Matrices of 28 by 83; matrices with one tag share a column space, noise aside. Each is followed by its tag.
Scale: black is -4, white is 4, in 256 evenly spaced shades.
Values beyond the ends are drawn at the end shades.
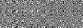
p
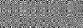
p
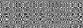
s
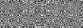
p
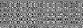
s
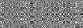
s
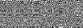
p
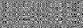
s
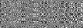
s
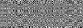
p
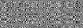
s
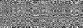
p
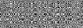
s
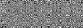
p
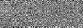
p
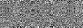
p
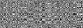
s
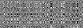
s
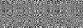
p
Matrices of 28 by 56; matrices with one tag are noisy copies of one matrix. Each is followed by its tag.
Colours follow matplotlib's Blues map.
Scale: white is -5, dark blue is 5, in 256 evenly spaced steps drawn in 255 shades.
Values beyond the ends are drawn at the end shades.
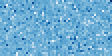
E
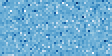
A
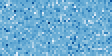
E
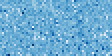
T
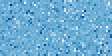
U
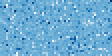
E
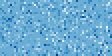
U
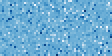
U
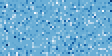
E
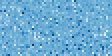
T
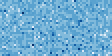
T
